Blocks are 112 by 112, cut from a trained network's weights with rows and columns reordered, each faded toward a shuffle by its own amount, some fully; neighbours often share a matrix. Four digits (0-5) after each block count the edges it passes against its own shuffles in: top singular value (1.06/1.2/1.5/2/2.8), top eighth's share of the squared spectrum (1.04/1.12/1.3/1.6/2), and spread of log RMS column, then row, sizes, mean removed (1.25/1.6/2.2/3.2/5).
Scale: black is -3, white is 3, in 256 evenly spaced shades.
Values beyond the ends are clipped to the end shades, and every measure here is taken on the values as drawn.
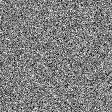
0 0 0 0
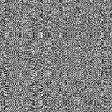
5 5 3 2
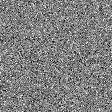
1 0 0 0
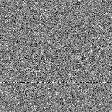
3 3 0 1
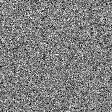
2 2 0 0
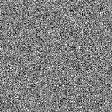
3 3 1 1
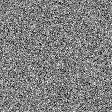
0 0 0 0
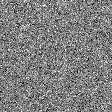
0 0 0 0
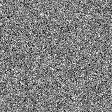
0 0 0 0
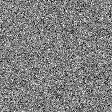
1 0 0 0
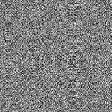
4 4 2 2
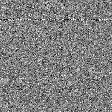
2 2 0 1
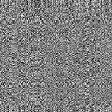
4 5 3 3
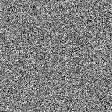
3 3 0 0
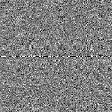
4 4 2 2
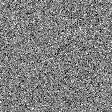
1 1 0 0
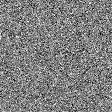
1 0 0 0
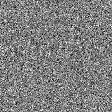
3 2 0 0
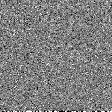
3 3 0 2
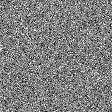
1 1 0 0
